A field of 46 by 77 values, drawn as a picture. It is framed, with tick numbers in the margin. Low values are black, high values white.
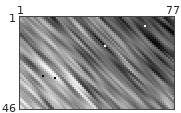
Average level on the scale: 50%. Ninth with the lowest average: top right. Slope: up to the bottom left. Mirror symmetry: none. Lone odd cells: 4, 2 higher and 2 lower than their neighbours.
